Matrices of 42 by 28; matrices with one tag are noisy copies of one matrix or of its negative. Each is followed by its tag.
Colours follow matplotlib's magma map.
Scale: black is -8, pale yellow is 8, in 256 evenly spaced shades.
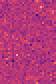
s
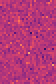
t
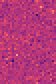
s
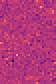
s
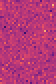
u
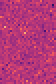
u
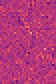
t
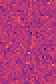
t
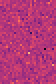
t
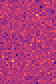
s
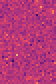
s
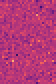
s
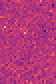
u
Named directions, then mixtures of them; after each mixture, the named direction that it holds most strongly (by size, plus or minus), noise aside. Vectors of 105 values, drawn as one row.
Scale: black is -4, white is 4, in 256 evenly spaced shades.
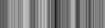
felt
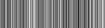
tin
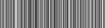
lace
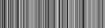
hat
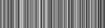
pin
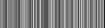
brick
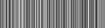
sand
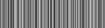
lace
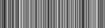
hat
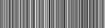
sand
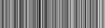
pin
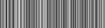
sand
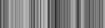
felt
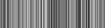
felt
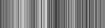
felt
